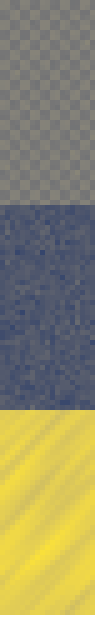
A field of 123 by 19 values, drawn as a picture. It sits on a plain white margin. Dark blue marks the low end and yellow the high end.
It is made of 3 by 1 panels. Panel 1,1: middling, checkered, faint in contrast. Panel 2,1: low, fine-grained, faint in contrast. Panel 3,1: very high, slanting up to the right, faint in contrast.
